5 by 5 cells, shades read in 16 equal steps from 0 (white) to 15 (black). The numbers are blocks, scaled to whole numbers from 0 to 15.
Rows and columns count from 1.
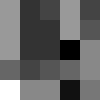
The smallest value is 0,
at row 5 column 1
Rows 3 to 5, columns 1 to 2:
6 12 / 9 11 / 0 7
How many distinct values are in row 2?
3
